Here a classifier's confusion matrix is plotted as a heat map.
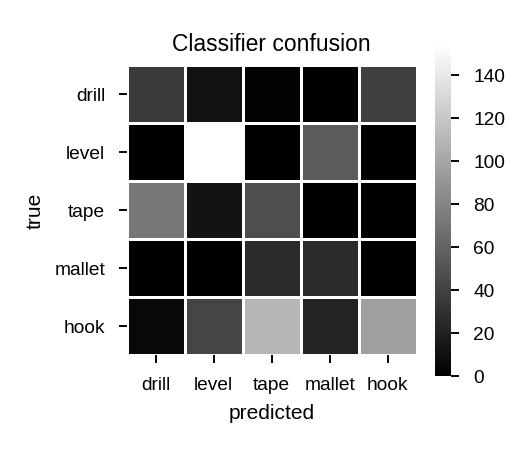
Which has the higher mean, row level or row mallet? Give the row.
level
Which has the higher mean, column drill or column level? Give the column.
level
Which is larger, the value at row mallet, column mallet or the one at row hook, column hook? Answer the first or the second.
the second
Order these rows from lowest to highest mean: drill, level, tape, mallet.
mallet, drill, tape, level
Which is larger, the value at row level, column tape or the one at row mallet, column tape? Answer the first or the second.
the second
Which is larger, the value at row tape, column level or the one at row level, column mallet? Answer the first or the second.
the second
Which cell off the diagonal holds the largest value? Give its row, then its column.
hook, tape
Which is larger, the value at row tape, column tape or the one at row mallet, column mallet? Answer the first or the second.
the first
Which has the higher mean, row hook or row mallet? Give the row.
hook
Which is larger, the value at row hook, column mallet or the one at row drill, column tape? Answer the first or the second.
the first
